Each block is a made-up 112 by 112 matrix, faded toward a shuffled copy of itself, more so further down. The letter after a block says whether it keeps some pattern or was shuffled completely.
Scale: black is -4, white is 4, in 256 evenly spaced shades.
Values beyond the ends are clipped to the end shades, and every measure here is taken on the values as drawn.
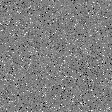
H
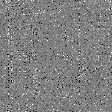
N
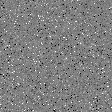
H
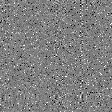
N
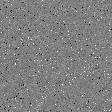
H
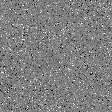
H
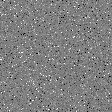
H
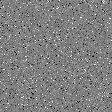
H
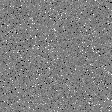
H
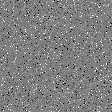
H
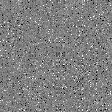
N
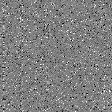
N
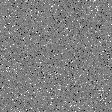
H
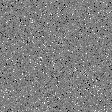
H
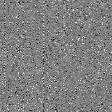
N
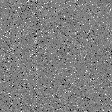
N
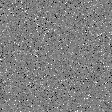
H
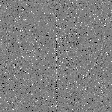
N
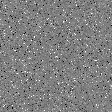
H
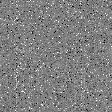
N
